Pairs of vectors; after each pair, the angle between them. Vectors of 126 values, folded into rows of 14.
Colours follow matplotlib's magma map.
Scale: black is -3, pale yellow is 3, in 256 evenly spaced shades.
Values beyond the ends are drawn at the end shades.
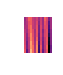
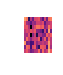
partly opposed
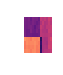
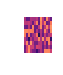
orthogonal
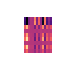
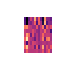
nearly parallel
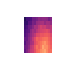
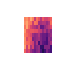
nearly opposite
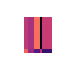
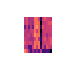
nearly parallel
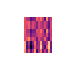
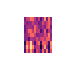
nearly opposite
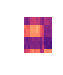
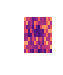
partly opposed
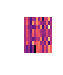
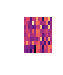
nearly parallel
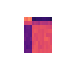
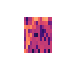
partly opposed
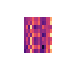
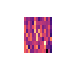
partly opposed
